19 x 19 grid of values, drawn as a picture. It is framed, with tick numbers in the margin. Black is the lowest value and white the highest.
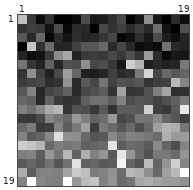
No row or column stands out. There are no regular stripes. Values rise toward the bottom. On average the colour sits 40% of the way up the scale.
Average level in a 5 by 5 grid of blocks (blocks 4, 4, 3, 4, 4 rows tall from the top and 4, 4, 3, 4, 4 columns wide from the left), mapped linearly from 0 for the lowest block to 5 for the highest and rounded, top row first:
10100
12121
32233
34334
45455
